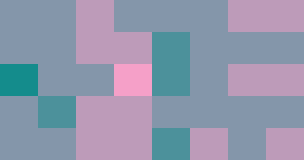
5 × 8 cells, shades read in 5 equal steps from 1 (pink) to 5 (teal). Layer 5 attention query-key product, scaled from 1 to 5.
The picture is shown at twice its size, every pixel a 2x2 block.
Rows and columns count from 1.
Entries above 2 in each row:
5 6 5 6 4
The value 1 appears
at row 3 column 4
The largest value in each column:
5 4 3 3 4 3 3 3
